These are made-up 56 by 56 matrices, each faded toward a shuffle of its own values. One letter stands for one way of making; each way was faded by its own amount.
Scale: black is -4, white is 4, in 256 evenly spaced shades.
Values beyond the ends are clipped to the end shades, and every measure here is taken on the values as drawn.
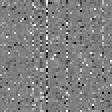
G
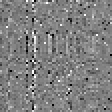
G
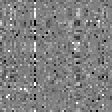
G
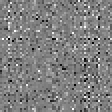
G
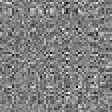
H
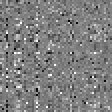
G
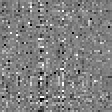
G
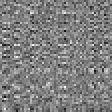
H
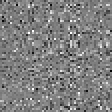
G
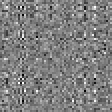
H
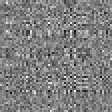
H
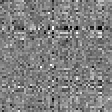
H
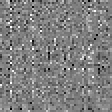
G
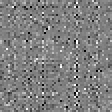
G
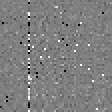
G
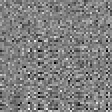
H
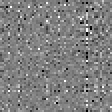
G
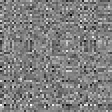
H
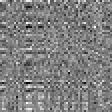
H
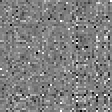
G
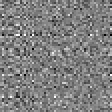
H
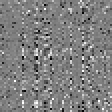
G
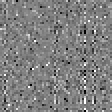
G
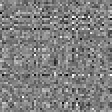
H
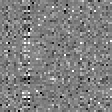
G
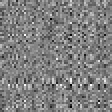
H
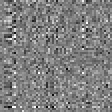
H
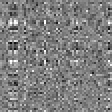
H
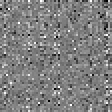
G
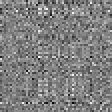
H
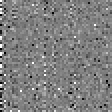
G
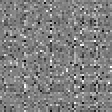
G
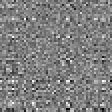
H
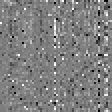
G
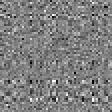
H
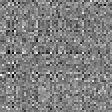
H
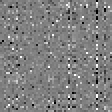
G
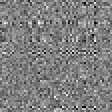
H
